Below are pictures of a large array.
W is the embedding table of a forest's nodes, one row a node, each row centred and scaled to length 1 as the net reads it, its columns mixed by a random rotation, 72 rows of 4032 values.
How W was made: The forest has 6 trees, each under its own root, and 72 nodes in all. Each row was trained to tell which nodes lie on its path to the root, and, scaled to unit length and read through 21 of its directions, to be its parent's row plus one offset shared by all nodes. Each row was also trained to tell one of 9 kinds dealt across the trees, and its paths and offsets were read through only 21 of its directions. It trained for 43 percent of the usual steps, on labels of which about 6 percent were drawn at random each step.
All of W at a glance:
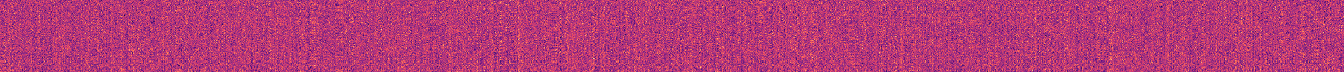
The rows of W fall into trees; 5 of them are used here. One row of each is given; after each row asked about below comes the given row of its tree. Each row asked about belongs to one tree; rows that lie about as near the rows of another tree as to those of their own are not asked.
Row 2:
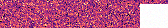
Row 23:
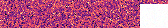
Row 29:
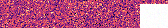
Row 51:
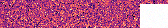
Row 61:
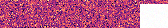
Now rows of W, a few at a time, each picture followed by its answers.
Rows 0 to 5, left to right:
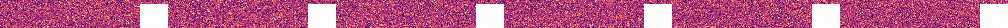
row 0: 29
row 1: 51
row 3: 51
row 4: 23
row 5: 23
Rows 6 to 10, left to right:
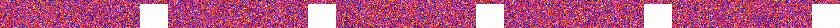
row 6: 29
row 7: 29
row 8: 61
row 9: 29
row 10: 29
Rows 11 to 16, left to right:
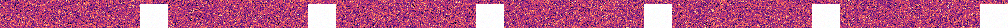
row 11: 2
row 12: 23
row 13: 51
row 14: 61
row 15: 51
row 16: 29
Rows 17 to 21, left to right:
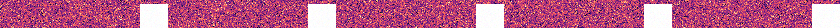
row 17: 2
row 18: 2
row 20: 51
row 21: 2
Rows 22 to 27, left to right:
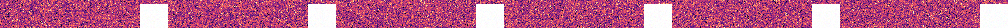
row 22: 2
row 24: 61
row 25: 29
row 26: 51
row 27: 23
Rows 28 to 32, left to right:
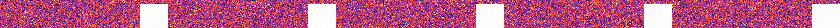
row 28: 61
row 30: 23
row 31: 29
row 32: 2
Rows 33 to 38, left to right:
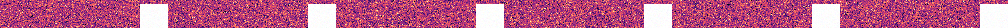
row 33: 23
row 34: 61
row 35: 51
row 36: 29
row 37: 61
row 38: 29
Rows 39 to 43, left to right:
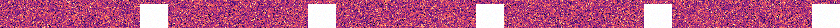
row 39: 29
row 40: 2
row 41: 51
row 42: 2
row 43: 29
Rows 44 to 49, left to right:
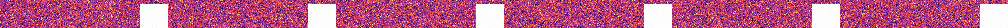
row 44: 61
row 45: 51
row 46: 61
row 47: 51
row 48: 51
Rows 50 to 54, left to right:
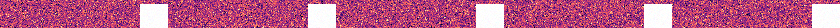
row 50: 61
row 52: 29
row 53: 61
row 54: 2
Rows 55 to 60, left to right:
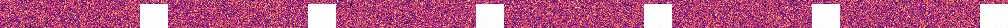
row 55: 61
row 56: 29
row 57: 2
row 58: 61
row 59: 2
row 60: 61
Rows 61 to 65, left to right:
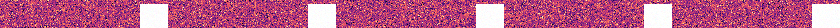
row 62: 61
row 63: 29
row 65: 2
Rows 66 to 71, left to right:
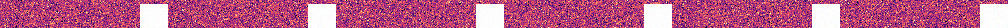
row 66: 61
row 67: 61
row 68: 61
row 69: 29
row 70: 29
